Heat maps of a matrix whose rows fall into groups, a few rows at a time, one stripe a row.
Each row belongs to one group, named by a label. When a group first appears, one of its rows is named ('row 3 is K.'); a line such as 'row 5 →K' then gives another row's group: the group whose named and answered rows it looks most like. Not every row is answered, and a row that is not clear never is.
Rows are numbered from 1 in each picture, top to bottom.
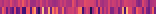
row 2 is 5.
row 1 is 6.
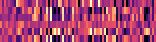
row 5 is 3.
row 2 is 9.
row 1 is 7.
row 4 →6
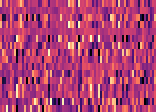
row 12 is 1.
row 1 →6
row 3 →1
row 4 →6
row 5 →6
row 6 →7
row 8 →5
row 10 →1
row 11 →9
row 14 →7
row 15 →9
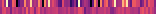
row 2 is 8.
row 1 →5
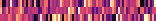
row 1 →1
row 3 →3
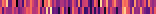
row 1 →5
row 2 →9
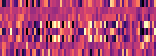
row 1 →1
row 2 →6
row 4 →3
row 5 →1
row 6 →3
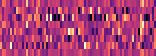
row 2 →7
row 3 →9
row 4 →8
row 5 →6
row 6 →9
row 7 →1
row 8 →8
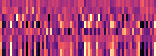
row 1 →8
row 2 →8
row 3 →7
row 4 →1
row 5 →9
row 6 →1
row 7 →1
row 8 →1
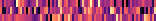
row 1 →7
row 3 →3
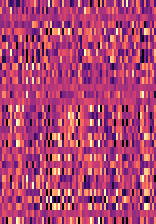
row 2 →1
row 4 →9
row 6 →1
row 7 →5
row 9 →1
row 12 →8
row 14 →8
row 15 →6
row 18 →7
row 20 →3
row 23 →3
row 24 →1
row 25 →3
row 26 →8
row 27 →8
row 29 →9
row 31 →8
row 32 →7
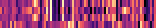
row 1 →9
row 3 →9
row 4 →6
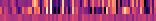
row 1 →9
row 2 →9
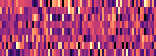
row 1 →3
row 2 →6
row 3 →9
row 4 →1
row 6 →8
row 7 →7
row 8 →5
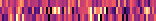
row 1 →6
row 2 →3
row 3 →7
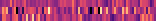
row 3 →8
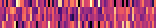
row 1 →7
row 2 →5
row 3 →5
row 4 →5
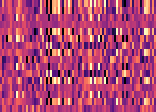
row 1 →3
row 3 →7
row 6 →7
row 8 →3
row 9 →1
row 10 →7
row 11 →9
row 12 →3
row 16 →8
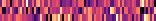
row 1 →8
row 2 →1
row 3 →3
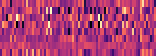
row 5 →9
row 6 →6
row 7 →6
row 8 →8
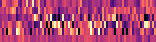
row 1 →8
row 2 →5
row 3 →9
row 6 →6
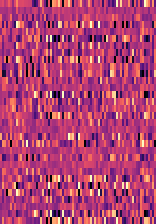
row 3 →1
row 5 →8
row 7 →7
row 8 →9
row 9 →7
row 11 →1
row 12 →5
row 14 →9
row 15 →5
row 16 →5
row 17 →3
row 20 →6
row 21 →8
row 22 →6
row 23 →1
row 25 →8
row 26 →3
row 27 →5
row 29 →9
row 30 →6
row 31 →9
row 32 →3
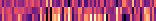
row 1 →9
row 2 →3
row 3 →3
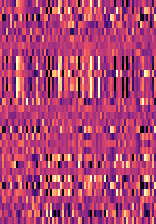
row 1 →7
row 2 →3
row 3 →1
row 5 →5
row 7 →6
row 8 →1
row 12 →7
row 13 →7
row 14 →7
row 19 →1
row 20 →8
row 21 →6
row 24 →5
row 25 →8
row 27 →1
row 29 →8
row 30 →9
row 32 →5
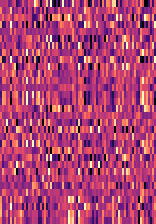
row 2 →1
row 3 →3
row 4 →1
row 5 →6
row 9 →1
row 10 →5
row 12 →8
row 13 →6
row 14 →8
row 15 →8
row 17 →1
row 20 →5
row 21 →8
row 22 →3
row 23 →9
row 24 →7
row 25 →5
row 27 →9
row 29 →6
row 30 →1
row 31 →6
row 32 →6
